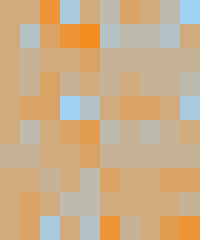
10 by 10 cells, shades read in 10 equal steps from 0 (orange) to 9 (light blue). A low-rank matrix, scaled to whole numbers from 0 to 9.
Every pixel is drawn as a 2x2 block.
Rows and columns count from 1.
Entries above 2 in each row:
9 8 10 10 10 9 10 10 10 7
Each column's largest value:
5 7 8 9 7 7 6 6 7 9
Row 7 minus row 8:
1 1 -1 0 -3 2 1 1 2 2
